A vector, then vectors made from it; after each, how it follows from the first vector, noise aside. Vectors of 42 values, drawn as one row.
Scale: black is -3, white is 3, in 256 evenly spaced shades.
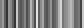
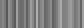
shrunk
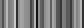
negated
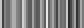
reversed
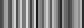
negated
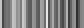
reversed
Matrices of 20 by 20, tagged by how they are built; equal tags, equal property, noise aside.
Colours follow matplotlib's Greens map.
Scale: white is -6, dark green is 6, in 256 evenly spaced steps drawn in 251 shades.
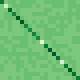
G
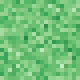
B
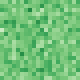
B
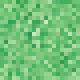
B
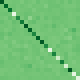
G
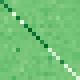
G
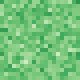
B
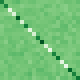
G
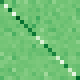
G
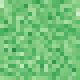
B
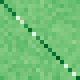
G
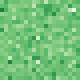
B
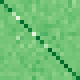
G
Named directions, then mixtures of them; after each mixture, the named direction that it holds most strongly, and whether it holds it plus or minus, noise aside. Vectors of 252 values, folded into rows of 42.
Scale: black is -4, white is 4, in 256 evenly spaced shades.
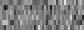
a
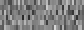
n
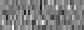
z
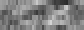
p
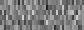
n, minus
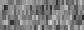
a, plus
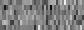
a, plus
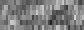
p, minus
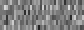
a, minus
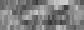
p, minus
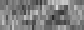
p, minus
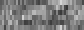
p, minus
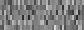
n, plus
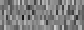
n, plus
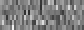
z, plus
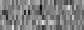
z, plus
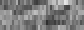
p, minus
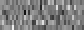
z, plus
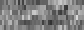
p, minus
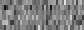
a, plus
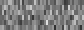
n, minus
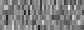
z, plus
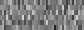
n, minus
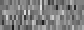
z, minus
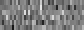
z, minus
